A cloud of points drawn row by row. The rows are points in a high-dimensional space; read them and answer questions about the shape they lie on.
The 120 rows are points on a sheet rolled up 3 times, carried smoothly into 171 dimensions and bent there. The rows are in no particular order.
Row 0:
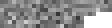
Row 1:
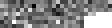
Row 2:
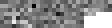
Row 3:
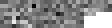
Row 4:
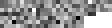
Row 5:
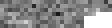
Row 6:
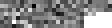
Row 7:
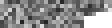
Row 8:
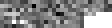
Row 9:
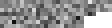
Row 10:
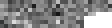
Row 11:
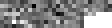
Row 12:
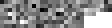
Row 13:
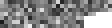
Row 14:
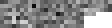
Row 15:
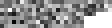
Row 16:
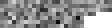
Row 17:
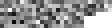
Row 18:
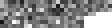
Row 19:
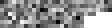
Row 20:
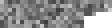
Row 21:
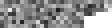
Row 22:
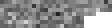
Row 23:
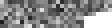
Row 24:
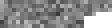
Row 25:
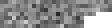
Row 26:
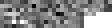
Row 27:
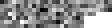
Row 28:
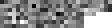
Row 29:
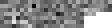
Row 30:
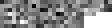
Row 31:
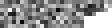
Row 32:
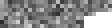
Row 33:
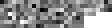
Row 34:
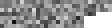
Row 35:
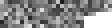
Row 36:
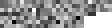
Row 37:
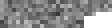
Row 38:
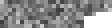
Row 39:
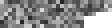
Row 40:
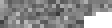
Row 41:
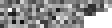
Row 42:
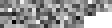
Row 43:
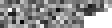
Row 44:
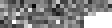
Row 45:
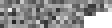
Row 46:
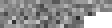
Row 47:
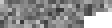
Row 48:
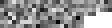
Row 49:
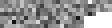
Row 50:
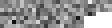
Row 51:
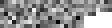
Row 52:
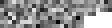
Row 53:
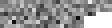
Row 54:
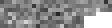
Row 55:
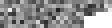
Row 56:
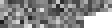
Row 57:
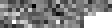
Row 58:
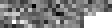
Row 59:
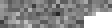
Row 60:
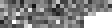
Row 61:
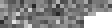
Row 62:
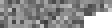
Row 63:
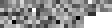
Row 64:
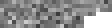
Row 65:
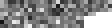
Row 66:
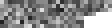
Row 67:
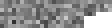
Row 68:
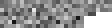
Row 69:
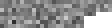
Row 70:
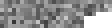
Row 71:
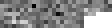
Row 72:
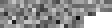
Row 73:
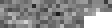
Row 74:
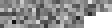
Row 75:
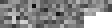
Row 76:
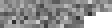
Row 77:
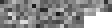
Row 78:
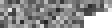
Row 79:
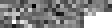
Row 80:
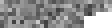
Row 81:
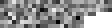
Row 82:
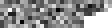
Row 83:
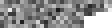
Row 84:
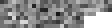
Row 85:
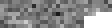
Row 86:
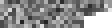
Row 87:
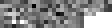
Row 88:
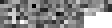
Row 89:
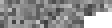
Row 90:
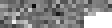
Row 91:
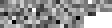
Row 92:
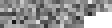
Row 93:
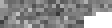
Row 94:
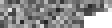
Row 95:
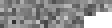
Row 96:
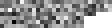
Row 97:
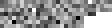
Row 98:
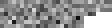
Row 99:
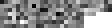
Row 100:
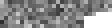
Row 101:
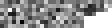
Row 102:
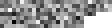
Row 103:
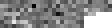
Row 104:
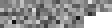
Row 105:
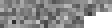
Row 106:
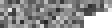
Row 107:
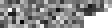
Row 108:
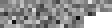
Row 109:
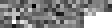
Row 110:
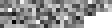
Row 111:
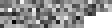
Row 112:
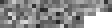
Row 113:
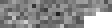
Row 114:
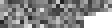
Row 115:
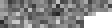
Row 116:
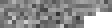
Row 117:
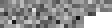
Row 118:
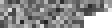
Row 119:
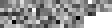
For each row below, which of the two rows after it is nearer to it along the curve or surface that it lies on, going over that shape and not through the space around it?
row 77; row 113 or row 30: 113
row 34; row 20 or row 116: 20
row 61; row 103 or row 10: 10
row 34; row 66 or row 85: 66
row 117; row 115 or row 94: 94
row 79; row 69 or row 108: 108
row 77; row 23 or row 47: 47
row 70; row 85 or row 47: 47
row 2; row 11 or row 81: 11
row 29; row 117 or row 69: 117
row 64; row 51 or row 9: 9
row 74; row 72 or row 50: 50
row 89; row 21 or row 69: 69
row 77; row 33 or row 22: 22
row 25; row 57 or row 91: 57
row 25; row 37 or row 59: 59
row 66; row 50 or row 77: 50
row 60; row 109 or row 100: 109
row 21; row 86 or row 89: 86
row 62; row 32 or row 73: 32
